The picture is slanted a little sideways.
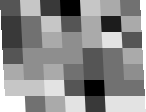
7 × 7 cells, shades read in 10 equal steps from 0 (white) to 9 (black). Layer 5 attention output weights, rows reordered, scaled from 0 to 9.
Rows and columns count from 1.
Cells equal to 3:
9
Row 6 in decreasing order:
9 6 5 5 2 2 1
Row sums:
34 34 29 32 30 30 18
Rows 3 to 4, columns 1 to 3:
7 5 3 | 6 4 4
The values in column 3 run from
1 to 7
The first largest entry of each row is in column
4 6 1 1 5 5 5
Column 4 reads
9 6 4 4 5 6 1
